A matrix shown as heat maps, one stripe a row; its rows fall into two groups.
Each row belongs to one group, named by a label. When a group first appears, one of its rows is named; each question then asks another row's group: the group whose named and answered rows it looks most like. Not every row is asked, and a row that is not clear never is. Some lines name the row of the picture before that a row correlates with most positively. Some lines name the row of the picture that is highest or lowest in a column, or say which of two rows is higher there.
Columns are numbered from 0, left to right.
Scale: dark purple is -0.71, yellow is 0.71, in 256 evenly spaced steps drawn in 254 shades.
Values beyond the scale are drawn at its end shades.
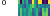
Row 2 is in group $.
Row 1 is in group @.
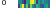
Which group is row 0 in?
@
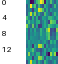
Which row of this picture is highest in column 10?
7
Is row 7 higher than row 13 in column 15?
Yes
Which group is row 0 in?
@
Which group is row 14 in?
@
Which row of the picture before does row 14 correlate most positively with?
0
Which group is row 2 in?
@
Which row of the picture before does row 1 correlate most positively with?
1
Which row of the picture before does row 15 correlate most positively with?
1
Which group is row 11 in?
@
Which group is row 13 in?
$
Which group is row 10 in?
$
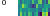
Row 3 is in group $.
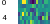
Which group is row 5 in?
@
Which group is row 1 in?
@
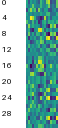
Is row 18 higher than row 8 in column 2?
Yes
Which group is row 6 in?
$
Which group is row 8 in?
$
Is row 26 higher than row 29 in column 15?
No
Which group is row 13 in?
$
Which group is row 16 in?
@
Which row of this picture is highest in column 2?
4
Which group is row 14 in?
@
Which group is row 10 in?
@
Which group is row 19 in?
$
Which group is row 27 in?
$
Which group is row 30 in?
$
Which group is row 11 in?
$
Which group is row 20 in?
$
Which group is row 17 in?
@
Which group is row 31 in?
@
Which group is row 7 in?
@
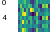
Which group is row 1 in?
$
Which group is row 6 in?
$
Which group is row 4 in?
$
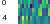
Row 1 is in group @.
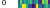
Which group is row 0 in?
$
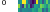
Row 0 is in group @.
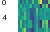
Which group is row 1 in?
$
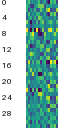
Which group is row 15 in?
$
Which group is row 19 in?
@
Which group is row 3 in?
$
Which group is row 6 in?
@
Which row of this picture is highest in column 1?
15
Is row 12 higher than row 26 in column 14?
No
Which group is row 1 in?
@
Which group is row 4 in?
@
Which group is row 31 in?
$
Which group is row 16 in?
$
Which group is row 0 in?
$
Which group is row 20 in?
$
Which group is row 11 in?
@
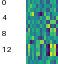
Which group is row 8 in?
$
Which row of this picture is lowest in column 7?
3
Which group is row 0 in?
$
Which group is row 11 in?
$
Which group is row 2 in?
$
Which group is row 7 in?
$
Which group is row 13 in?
$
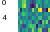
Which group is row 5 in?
$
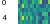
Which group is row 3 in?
$
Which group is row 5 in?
$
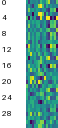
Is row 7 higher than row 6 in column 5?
No
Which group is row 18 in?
@
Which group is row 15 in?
@
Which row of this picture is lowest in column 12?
4
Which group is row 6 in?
$
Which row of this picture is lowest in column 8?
19
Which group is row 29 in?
$
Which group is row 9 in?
$
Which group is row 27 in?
$
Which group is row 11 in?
$
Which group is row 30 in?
@
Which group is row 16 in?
$
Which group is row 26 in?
$
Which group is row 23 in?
@
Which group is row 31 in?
@
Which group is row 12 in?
$
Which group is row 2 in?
$
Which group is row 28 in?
@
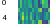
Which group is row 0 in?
$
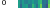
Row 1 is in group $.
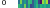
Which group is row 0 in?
$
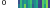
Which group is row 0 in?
$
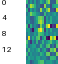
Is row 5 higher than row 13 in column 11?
No
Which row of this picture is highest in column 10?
6
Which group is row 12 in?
$
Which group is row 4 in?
@
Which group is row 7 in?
@
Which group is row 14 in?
$
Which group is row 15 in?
@
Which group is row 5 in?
@
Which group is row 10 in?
@
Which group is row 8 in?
@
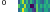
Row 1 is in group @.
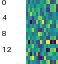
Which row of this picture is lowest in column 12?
10
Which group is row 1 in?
$
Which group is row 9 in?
$
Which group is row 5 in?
@
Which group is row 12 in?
$
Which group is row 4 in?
@
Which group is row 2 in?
$
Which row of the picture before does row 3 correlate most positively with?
0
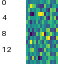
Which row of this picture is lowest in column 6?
14
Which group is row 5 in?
@
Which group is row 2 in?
$
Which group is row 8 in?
@
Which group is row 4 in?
$
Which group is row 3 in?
@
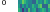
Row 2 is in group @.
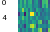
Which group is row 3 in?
@
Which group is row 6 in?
@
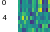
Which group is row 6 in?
$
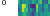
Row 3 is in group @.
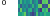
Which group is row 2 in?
$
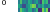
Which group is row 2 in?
$
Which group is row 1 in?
@
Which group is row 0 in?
$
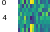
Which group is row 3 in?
$
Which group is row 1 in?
@
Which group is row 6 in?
@
